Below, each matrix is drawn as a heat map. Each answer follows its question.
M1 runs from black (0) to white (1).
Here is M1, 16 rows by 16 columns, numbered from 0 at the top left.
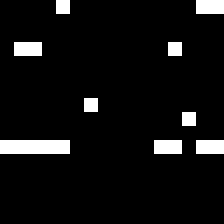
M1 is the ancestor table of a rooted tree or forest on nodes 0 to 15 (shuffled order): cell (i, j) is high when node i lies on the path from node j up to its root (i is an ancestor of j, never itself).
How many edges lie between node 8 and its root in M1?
0
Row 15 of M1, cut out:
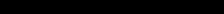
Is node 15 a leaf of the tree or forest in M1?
yes
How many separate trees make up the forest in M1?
5
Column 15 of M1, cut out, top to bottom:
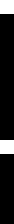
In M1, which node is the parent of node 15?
0
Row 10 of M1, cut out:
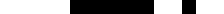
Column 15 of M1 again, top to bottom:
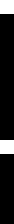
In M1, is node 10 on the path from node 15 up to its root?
yes
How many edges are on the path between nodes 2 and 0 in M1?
3
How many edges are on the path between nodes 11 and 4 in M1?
3
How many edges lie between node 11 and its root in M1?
1
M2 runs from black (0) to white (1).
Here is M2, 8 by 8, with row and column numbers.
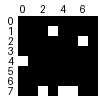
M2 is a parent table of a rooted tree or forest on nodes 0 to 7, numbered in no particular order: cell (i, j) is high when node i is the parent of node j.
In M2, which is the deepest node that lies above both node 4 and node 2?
7
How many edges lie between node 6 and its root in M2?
2
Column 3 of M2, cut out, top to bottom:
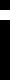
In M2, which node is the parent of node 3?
1
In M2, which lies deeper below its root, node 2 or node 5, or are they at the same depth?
the same depth
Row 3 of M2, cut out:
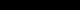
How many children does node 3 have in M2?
0
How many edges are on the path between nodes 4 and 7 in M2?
1
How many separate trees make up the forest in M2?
2
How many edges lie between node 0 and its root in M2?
2
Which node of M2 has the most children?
7
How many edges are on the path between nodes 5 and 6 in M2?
3
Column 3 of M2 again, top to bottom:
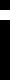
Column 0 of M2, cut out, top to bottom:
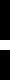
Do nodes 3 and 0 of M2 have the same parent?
no
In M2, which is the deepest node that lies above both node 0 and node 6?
7
